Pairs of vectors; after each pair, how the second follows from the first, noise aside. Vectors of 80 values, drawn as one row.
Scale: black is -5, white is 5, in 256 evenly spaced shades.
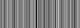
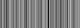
wrapped around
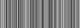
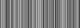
wrapped around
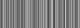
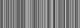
copied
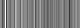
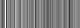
copied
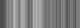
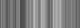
wrapped around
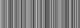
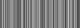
wrapped around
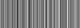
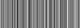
copied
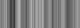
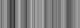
copied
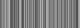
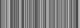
copied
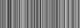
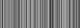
wrapped around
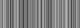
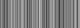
wrapped around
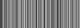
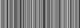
wrapped around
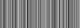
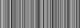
wrapped around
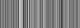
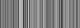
copied
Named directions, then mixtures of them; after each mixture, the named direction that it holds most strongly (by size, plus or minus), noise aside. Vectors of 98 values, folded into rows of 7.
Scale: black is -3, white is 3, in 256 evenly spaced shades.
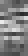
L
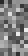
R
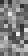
R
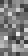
R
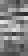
L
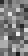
R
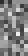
R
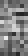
L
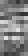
L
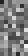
R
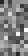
R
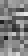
L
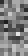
R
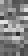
L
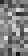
R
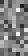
R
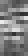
L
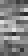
L
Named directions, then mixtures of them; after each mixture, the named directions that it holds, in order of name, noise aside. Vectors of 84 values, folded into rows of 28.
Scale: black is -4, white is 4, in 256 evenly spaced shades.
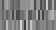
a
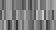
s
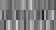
a, s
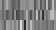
a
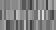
a, s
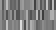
a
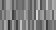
a, s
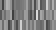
a, s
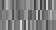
a, s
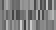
a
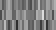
s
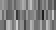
a, s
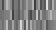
a, s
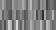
s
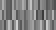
s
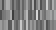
a, s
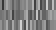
a, s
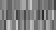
a, s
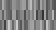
s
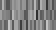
a, s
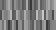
s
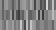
a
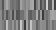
a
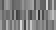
a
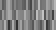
s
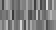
a, s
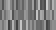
a, s
